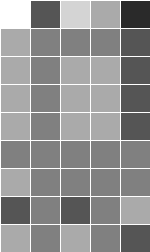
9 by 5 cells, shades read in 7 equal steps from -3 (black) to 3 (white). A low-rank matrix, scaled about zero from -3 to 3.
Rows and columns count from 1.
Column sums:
8 -1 5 4 -6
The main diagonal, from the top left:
3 0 1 1 -1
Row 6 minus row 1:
-3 1 -2 -1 2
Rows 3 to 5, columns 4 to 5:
1 -1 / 1 -1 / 1 -1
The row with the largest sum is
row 1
